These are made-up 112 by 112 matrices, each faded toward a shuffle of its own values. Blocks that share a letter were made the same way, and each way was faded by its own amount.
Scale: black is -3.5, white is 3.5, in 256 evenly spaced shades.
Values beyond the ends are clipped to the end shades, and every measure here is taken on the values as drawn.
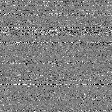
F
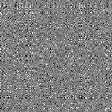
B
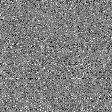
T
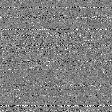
F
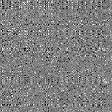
B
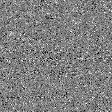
T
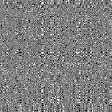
B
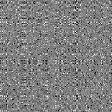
B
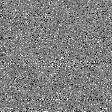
T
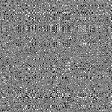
B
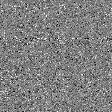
T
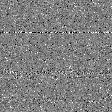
T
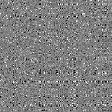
B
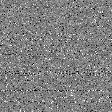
T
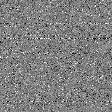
T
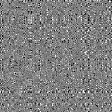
B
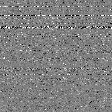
F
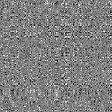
B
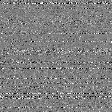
F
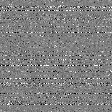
F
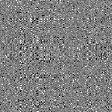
B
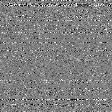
F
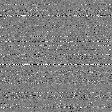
F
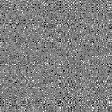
B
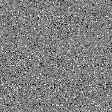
T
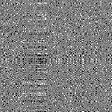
B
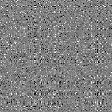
B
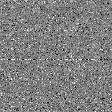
T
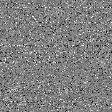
T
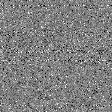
T
